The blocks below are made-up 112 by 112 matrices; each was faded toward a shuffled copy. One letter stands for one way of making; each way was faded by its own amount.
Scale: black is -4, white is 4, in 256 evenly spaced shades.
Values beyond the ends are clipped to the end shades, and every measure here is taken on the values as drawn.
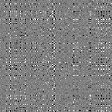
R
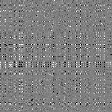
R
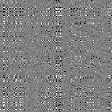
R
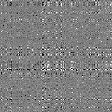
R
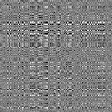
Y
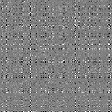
R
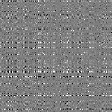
R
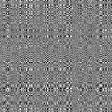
Y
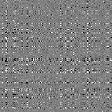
R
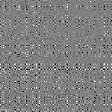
R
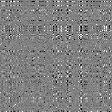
R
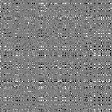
R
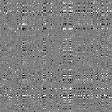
R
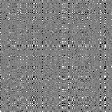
R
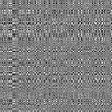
Y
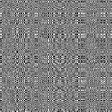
Y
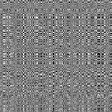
Y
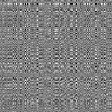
Y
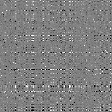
R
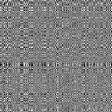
Y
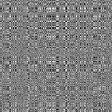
Y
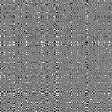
R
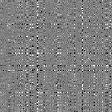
R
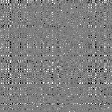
R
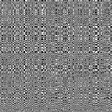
Y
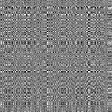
Y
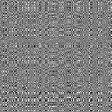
Y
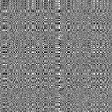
Y
